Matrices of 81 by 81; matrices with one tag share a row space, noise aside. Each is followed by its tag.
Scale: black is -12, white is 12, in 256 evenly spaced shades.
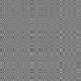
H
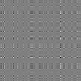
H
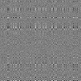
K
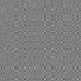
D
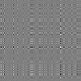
H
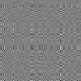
H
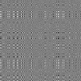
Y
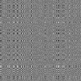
Y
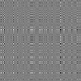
H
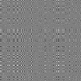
Y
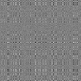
K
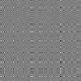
H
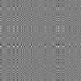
Y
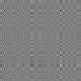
H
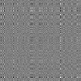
H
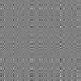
H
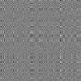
H
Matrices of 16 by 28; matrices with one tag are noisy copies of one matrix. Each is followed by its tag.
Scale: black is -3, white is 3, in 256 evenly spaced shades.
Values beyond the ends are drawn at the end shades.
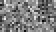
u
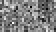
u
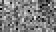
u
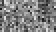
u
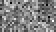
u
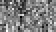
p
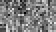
p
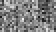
u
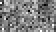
u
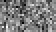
p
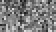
p
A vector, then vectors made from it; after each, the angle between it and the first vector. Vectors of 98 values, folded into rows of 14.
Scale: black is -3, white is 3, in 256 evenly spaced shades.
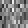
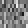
orthogonal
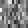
partly opposed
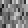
partly aligned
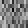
nearly opposite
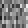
partly aligned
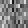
nearly opposite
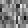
partly aligned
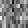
nearly opposite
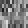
partly opposed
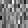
nearly parallel
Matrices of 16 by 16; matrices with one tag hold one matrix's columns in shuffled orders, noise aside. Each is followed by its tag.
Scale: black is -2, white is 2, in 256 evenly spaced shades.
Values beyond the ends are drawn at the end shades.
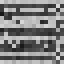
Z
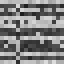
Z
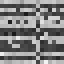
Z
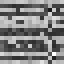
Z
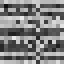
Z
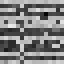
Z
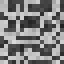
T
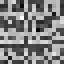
T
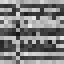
Z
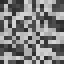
T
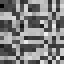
T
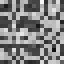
T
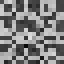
T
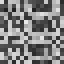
T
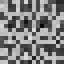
T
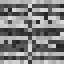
Z
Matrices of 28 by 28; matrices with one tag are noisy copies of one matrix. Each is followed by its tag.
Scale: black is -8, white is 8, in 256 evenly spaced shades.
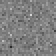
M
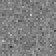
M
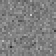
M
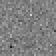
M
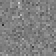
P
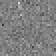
P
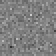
M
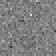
M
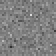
M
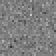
M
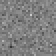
M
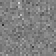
P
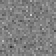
M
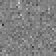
P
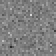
M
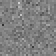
P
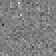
P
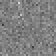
P
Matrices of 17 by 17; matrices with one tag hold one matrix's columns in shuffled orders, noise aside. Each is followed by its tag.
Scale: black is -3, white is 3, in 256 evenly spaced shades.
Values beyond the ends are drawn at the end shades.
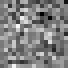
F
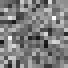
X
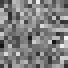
X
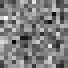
X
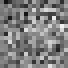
F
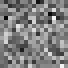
F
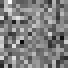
X
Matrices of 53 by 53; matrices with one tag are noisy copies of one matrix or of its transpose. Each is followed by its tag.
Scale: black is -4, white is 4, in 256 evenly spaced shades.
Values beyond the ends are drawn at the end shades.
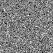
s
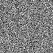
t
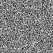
s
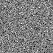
t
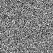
t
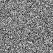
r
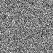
t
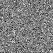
r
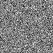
s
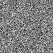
r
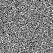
t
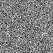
s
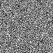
s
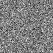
r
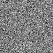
r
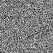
t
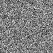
t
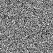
t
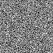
s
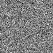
t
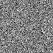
r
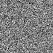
t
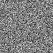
r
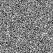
s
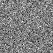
r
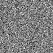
t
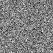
r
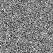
s
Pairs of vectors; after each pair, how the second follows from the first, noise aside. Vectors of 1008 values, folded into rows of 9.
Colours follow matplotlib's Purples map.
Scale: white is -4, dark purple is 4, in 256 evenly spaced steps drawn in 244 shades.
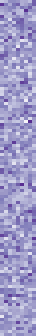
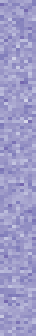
shrunk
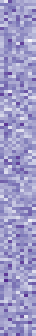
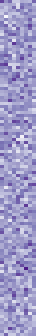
shuffled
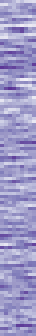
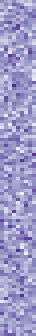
shuffled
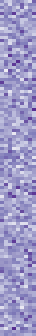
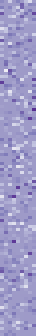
partly zeroed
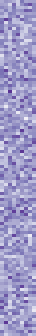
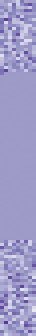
partly zeroed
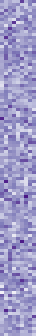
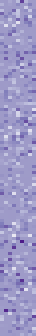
partly zeroed
